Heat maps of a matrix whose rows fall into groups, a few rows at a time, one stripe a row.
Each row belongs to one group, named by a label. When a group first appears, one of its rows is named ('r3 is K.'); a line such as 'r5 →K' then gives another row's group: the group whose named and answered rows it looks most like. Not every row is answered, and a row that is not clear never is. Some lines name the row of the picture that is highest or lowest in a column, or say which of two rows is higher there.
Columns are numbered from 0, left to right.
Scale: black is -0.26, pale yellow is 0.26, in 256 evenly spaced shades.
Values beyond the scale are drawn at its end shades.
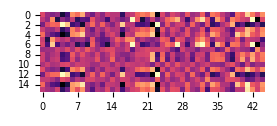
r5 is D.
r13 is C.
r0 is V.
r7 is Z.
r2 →C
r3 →V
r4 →V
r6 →D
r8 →V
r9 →V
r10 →C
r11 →V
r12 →C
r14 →V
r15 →V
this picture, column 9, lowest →6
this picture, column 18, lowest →7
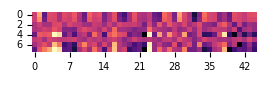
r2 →C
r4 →C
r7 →C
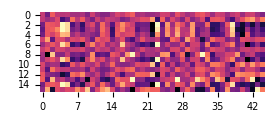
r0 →D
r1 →V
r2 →C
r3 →C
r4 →C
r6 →C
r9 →C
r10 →V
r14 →C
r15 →Z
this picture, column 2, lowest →15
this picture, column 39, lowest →3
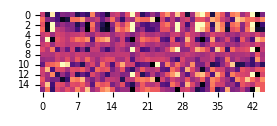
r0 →D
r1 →V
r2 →D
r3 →D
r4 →Z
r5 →Z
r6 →Z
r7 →D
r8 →Z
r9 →Z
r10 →C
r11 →Z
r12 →D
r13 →V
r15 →Z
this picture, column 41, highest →13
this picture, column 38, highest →10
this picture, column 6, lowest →10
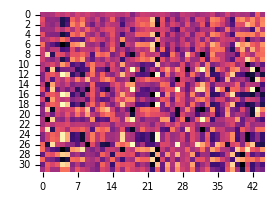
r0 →Z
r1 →V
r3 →Z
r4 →V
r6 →V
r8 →Z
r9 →V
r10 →C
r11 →D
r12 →C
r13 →Z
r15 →D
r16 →C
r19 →Z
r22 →C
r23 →Z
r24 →C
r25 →C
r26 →D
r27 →V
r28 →C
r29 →V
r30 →C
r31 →C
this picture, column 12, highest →19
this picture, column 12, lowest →26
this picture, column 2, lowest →19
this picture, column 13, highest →19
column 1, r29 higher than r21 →Yes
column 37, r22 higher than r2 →Yes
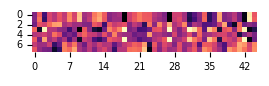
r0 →Z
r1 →Z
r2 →C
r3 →D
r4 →C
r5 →D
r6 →V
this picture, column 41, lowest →4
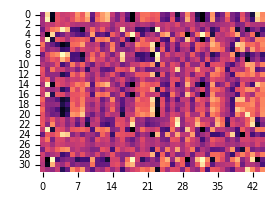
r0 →Z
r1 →Z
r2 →C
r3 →C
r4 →D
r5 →Z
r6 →V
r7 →V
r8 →C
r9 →C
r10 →V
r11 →D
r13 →Z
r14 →Z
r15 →V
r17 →V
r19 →V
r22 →D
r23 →Z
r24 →C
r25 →Z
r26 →Z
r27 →C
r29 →D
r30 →D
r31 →V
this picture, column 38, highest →24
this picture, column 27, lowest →0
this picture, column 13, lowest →29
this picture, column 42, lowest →0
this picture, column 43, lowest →29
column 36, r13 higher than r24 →Yes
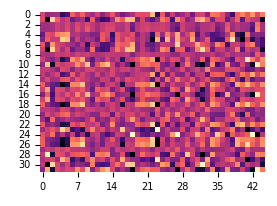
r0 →V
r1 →D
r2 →Z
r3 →Z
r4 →C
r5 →C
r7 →D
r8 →Z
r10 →Z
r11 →C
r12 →V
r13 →C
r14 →V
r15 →Z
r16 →Z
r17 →Z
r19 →C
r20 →C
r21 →D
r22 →V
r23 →C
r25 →V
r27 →C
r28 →Z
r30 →D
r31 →Z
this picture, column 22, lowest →5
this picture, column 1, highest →28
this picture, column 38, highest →5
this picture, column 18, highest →24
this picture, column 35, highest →24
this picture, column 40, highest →22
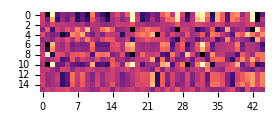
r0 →D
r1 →D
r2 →D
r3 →Z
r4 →V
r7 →D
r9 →V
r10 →D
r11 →C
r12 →V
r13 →V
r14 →V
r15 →C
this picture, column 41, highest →4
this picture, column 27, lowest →3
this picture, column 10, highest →10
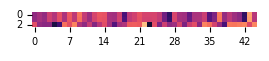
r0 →Z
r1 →Z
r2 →V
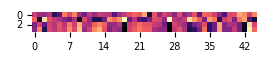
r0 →V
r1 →D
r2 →Z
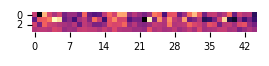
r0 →D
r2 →D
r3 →C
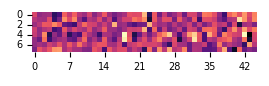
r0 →V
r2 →C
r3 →V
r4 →D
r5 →D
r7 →C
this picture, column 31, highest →4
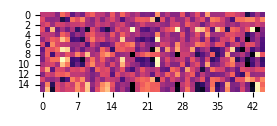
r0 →C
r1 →V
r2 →Z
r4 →C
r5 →C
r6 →D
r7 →C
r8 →Z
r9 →C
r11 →Z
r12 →C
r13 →V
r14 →Z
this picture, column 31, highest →3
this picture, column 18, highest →3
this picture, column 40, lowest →7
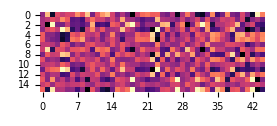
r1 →C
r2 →D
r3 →C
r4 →V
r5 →V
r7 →Z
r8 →C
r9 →V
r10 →C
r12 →V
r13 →D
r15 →D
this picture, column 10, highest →2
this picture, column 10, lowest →7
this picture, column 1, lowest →2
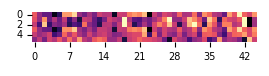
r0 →V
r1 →D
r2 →D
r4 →V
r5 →Z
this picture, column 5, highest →5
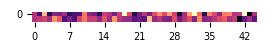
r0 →D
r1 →C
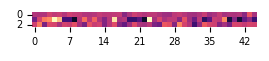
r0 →Z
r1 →C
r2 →Z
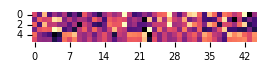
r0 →D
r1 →C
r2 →D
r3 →C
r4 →V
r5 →V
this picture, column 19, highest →4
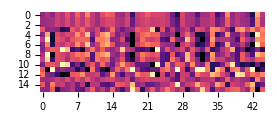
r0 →Z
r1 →Z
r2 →Z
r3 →V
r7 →C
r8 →Z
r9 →Z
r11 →D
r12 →V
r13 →Z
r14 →D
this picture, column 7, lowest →11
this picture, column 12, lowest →11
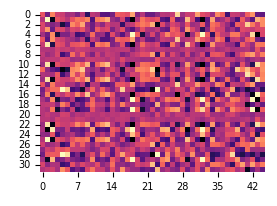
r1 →Z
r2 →V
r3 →Z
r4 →D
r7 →Z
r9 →C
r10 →Z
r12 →V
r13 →Z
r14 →D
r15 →C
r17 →D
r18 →C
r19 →D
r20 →C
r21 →Z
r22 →Z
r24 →D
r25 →Z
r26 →V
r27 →C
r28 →C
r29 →D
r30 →V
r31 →C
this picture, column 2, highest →23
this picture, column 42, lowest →16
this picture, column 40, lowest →28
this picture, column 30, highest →28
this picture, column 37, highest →16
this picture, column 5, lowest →11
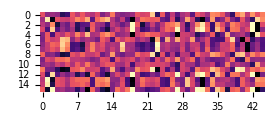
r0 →V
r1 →Z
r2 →D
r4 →Z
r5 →C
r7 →C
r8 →V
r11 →V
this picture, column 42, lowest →4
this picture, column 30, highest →5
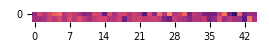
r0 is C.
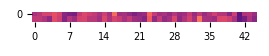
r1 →C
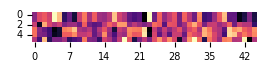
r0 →C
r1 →C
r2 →D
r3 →V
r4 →V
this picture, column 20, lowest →5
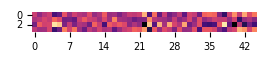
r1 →C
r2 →C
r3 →V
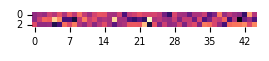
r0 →Z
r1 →C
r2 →V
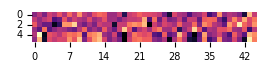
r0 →Z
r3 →D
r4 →Z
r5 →Z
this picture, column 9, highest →5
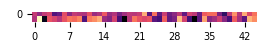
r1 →Z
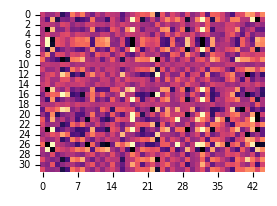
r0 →V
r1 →D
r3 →D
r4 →C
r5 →Z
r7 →D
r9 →V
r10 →C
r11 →V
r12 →C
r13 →C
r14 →Z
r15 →D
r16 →C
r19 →C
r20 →D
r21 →D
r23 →D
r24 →C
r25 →V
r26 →D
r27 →Z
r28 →D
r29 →V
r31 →V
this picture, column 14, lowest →19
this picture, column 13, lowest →26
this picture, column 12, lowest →26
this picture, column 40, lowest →19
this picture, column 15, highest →26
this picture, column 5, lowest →9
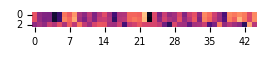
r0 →V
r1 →V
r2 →Z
